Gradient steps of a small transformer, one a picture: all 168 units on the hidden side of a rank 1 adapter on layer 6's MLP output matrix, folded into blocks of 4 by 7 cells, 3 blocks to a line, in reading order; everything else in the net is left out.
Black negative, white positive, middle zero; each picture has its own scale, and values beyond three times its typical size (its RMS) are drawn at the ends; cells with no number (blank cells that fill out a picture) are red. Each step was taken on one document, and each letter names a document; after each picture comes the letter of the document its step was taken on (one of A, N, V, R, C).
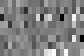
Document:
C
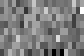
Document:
C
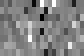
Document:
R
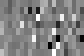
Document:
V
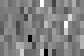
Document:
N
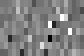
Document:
V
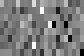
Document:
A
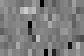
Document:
R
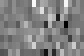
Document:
A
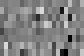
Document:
A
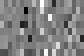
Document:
V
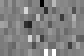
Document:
R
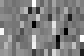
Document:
A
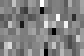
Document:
V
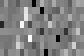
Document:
N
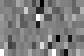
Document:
C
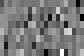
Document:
N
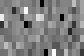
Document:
R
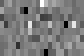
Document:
R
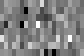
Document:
N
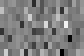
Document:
A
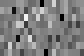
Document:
C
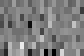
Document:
C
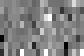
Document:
V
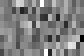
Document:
R
